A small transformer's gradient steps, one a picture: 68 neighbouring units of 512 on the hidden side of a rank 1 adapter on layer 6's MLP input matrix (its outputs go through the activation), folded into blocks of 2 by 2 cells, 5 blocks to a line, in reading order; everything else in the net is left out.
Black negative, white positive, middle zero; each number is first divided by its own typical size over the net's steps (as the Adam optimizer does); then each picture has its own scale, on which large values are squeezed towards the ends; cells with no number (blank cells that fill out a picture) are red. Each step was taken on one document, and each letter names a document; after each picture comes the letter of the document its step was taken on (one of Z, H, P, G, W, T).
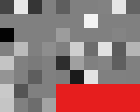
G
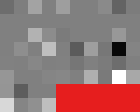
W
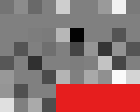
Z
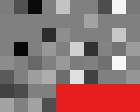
G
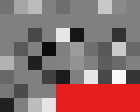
Z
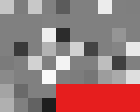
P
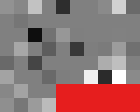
W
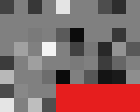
Z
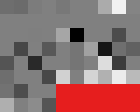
Z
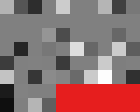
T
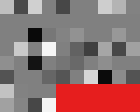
W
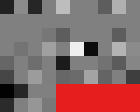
T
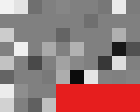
G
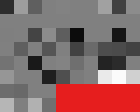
Z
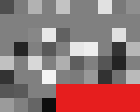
P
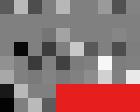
T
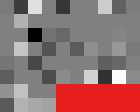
W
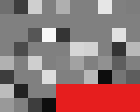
P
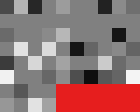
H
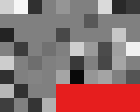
G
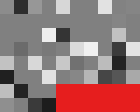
P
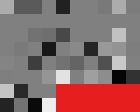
W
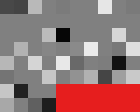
P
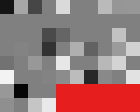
H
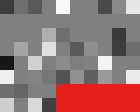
H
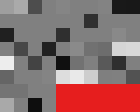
G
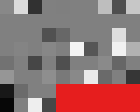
T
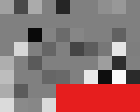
W
